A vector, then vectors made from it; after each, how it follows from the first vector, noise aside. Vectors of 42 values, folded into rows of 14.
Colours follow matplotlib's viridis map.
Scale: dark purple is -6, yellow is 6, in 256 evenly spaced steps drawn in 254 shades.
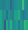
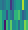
scaled up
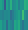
wrapped around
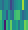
scaled up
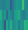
copied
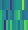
scaled up
